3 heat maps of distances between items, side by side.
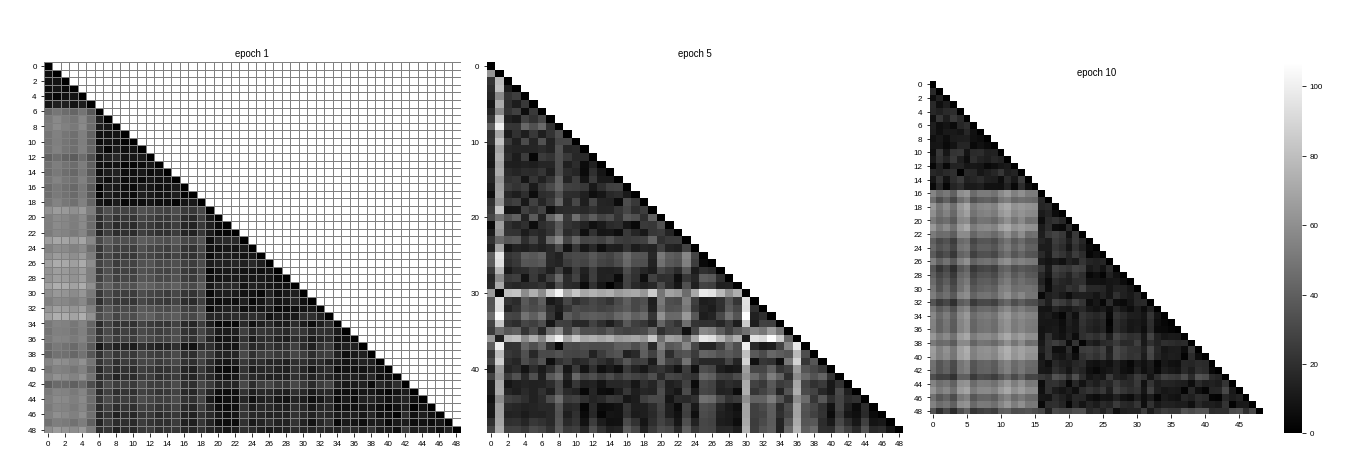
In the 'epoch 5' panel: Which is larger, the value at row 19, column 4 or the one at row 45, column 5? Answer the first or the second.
the first
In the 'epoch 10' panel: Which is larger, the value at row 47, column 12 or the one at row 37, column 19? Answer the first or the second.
the first
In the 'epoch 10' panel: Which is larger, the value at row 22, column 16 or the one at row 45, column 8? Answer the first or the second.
the second
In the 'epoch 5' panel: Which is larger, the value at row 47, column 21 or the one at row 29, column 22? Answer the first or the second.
the first
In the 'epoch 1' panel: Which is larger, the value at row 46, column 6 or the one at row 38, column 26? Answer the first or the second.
the second
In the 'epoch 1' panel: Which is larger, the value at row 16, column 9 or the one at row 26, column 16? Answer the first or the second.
the second
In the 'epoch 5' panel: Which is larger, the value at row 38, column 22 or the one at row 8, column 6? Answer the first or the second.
the second
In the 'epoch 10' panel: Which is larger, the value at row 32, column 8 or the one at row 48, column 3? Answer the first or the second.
the first
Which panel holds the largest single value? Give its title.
epoch 5
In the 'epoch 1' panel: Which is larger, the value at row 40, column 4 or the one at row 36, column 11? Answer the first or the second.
the first
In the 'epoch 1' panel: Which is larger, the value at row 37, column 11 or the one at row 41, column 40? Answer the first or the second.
the first
